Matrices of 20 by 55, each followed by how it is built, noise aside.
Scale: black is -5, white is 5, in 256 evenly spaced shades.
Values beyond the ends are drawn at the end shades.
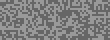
noise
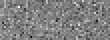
noise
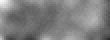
smooth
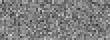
noise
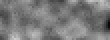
smooth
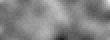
smooth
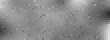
smooth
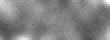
smooth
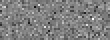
noise
